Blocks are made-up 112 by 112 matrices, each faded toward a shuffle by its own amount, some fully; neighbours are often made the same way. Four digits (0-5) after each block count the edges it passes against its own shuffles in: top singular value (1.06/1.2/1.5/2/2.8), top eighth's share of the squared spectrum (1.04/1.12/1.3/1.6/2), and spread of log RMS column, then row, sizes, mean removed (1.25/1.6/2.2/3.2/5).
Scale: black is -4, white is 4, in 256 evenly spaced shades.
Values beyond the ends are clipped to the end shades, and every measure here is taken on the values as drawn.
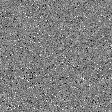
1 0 0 1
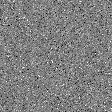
0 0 0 0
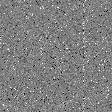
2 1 1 0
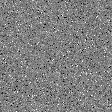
0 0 0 0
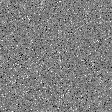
0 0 0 0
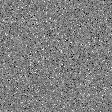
0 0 0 0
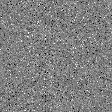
1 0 1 0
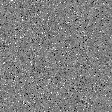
0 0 1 0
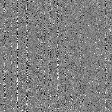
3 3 4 0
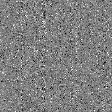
1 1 3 0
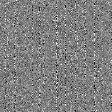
2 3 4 0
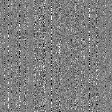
2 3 4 0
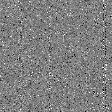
2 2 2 0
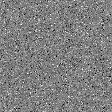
0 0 1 0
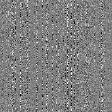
2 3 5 0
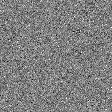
1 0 0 0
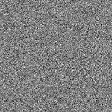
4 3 1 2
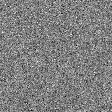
1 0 0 0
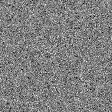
1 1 0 0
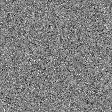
1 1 0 0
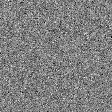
2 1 0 1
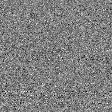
1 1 0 3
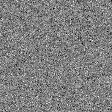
0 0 0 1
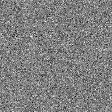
0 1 0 2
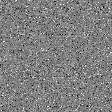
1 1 0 2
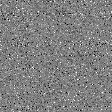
1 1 0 2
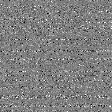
1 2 0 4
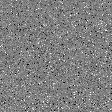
0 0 0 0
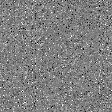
1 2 2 1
